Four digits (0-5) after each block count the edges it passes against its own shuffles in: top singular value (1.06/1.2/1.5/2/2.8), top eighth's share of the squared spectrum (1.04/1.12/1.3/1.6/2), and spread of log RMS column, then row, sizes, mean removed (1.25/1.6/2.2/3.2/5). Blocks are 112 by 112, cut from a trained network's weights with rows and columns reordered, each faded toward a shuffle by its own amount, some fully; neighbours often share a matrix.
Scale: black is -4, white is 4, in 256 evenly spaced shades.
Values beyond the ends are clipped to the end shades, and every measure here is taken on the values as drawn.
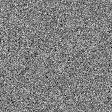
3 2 0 0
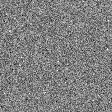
0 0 0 0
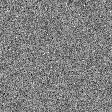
0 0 0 0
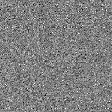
3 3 1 2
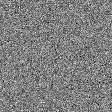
0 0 0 0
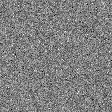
0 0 0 0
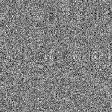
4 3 1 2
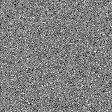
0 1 0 0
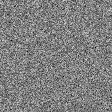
2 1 0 0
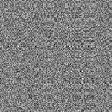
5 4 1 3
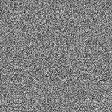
4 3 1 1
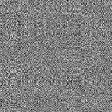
4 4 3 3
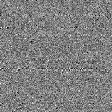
4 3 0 2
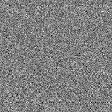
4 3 1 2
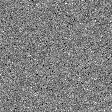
0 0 0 0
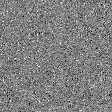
2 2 1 1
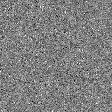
1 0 0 0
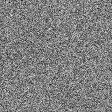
2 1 0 0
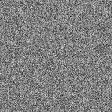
3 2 0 0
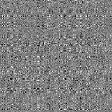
4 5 3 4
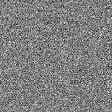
3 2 1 1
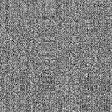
4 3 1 1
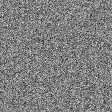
2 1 0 0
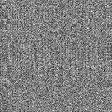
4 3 0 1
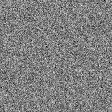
3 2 0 0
